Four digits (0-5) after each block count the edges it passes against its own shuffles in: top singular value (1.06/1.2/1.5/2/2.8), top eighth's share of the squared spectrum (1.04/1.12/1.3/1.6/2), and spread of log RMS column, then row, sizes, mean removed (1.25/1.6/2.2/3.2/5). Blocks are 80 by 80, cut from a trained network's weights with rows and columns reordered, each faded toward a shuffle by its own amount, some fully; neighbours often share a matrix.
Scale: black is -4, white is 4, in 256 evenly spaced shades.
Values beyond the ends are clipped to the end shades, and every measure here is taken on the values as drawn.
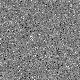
0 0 0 0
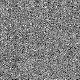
2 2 0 1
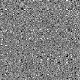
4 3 2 2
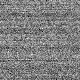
3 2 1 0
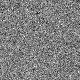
1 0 0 0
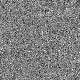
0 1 0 0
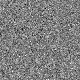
0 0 0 0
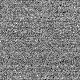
2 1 0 0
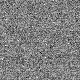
1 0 0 0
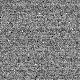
2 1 0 0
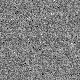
1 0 0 0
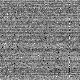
4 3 1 0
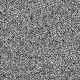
0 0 0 0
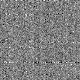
2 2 0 2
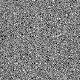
2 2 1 2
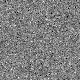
0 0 0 0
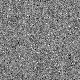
0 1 0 0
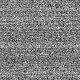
3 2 1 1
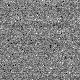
2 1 0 0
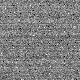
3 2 0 0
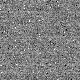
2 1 0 0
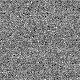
1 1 0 0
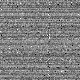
4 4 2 1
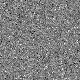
1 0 0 0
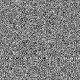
4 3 1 2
